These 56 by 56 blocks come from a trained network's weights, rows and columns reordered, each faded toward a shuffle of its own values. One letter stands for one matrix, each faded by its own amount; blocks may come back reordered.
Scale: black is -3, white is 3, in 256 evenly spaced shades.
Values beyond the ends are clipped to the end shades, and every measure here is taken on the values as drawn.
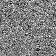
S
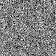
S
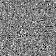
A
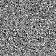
S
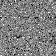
A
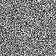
S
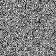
S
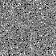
A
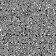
A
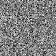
S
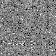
A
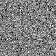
A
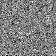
A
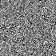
A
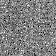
A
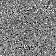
A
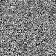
S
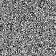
S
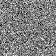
S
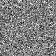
S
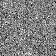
A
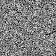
S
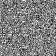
S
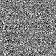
S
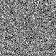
S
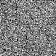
S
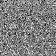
S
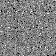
A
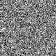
S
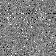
A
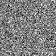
S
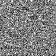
S
